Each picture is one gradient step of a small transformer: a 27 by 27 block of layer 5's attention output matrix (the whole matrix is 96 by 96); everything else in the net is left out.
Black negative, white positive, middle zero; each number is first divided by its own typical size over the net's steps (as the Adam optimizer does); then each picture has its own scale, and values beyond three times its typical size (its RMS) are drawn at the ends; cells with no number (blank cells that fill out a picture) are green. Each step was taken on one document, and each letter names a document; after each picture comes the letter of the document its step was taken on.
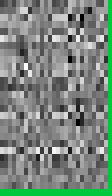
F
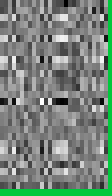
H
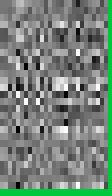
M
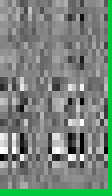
F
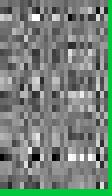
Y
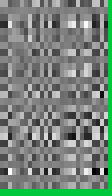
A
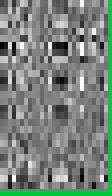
H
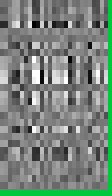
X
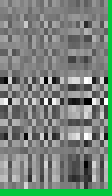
A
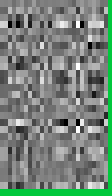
M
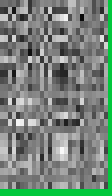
H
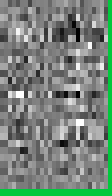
M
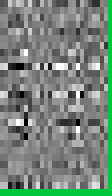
M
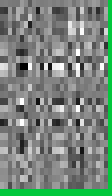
F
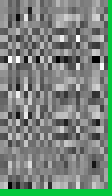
M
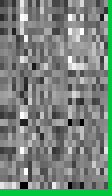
F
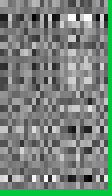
A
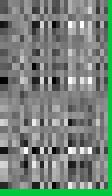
Y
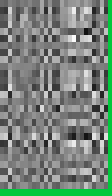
A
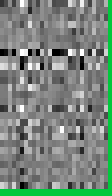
F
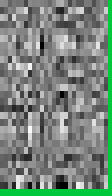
H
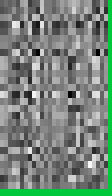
X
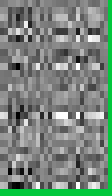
M
